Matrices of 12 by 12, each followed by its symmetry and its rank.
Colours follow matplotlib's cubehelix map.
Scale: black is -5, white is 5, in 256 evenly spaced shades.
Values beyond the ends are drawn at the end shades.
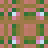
symmetric, rank one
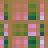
neither, rank one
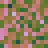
neither, full rank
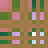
symmetric, rank one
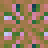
antisymmetric, rank two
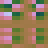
neither, rank one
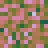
neither, full rank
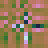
antisymmetric, rank two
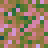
neither, full rank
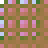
symmetric, rank one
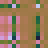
neither, rank one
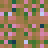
antisymmetric, rank two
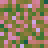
neither, full rank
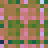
antisymmetric, rank two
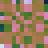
antisymmetric, rank two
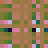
neither, rank one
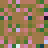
antisymmetric, rank two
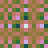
symmetric, rank one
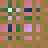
symmetric, rank one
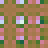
symmetric, rank one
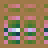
neither, rank one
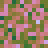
neither, full rank
